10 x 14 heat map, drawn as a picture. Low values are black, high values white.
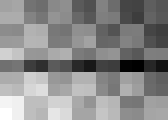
Odd lines: row 6. Slope: up to the bottom left. Ninth with the highest average: bottom left.
